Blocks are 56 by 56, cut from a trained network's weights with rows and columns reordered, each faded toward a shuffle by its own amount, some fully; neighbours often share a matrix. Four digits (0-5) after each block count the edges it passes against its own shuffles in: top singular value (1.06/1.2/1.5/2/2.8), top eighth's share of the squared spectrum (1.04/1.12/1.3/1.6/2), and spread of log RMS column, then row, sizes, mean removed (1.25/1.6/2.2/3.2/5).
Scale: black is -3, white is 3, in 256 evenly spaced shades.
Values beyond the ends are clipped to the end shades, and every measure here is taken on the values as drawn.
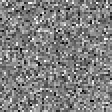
0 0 0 0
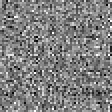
4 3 1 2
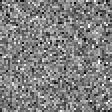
0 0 0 0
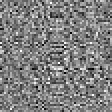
4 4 2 2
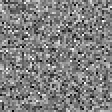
2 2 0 0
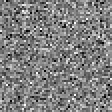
2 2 0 0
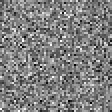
3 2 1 1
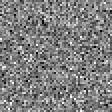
1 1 0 0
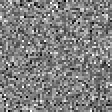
1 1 0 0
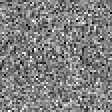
0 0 0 0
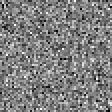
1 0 0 0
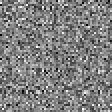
3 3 1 2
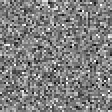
1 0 0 0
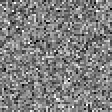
2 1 0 0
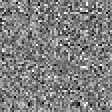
3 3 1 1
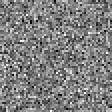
0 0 0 0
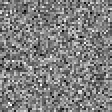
2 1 0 0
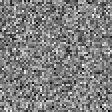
3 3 0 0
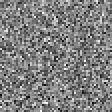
1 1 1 0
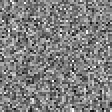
2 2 0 0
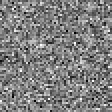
1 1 0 0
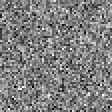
0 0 0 0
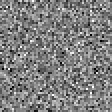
0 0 0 0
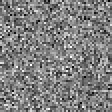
1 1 0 0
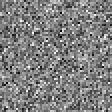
1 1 0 0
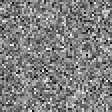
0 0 0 0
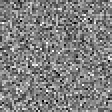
2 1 0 0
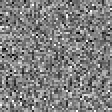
3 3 2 0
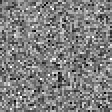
2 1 0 0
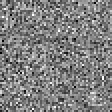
1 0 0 0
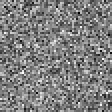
2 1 0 0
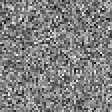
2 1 0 0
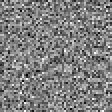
3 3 1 0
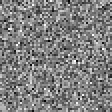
2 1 0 0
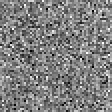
2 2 0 0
